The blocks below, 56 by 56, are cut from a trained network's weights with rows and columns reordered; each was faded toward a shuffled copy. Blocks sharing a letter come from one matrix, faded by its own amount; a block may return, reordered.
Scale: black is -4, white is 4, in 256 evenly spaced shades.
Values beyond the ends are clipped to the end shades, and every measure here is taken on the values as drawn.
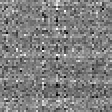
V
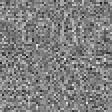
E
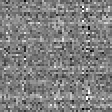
V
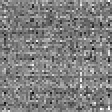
V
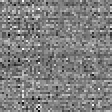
V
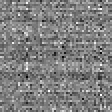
V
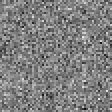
E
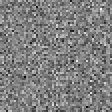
E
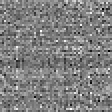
V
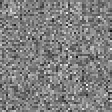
E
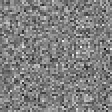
E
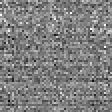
V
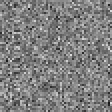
E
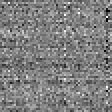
V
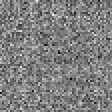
E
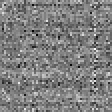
V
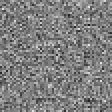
E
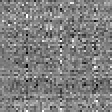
V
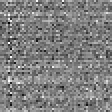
V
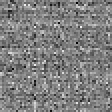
V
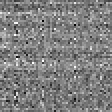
V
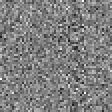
E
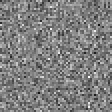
E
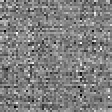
V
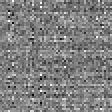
V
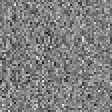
E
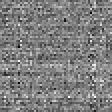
V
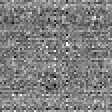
V
